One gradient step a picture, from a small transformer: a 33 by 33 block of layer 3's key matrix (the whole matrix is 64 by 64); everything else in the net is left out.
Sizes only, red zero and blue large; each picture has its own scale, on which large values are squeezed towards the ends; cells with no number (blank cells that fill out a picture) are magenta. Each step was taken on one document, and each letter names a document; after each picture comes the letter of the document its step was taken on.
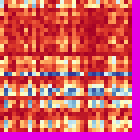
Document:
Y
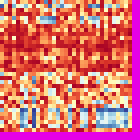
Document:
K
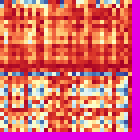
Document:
Y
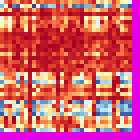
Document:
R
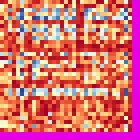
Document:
K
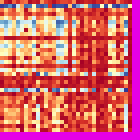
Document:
Y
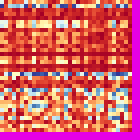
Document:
Y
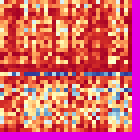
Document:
Y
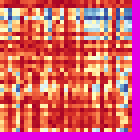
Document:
K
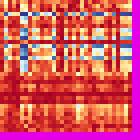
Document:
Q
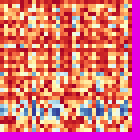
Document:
R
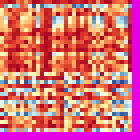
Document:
R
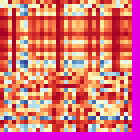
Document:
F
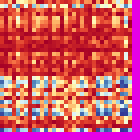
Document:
R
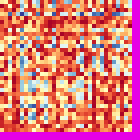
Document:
Q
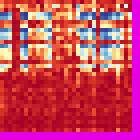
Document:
Q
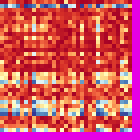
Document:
R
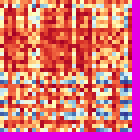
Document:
R
